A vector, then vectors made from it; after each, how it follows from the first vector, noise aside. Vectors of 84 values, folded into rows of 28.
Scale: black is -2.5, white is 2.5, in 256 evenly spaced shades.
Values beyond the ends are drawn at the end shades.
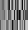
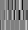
partly zeroed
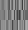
shrunk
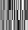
sign-scrambled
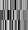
reversed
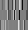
partly zeroed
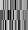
reversed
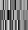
reversed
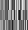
sign-scrambled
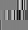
partly zeroed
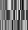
sign-scrambled
